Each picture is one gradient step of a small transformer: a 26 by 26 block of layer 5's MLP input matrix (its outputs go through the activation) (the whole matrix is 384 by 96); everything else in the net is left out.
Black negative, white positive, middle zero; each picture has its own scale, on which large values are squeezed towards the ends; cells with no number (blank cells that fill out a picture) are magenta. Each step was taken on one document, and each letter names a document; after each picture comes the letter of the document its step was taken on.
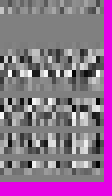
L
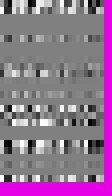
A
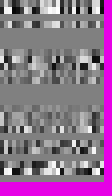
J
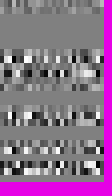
L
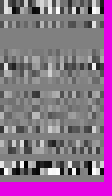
J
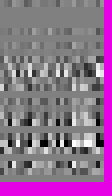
L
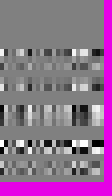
L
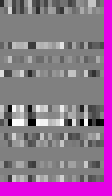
A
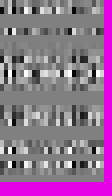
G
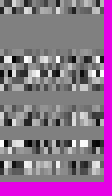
G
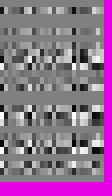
G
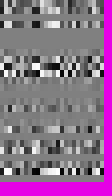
J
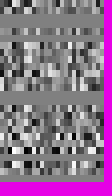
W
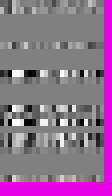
A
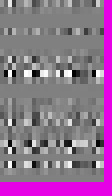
L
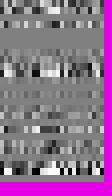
J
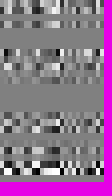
J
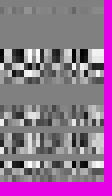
W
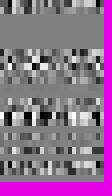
L
